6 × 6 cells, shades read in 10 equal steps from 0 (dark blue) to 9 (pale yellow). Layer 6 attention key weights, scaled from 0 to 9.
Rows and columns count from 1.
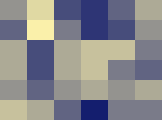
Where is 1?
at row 1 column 4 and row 2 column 4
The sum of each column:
32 30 26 22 25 28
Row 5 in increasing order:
3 5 5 5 6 6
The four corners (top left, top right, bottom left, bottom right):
5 6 7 4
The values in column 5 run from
2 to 7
